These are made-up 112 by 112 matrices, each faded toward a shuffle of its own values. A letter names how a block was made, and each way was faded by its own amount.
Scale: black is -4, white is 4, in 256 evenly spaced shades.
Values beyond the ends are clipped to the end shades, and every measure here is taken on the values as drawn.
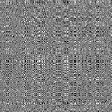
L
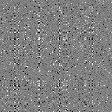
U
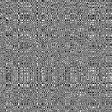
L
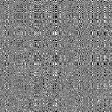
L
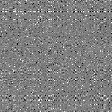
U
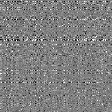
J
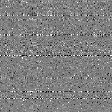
J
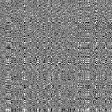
L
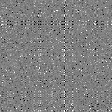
U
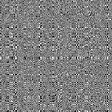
L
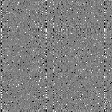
U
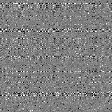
J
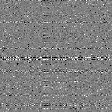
J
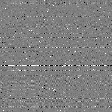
J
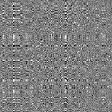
L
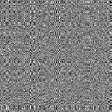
L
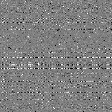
J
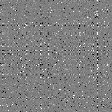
U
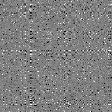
U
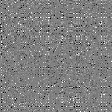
U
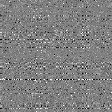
J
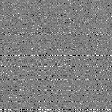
J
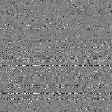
J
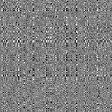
L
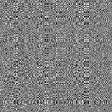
L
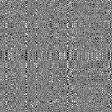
L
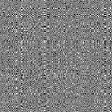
L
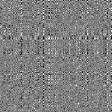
L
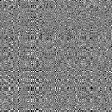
L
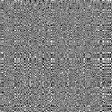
L
